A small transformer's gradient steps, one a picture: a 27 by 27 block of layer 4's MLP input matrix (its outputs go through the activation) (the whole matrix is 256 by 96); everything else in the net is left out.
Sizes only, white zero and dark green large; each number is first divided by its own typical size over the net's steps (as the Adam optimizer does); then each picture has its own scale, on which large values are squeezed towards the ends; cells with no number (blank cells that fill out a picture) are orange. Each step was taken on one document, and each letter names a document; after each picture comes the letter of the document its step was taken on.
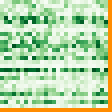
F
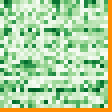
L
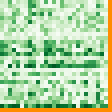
L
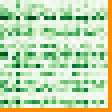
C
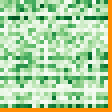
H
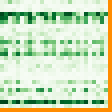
C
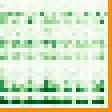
C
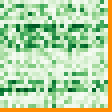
L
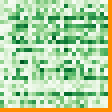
H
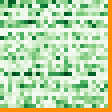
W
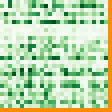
W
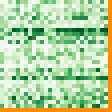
H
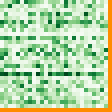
W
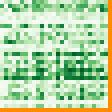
H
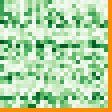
F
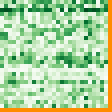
L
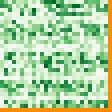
L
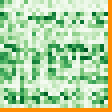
F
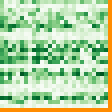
F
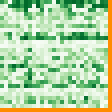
H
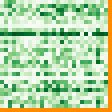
L
